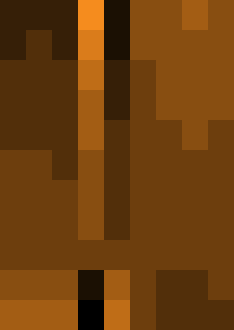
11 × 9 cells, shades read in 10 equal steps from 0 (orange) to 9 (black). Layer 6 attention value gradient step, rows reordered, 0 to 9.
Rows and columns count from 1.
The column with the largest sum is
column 5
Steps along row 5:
same same down up down same down up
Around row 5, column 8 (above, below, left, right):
4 5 5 5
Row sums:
44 45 44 45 46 46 45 45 45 45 43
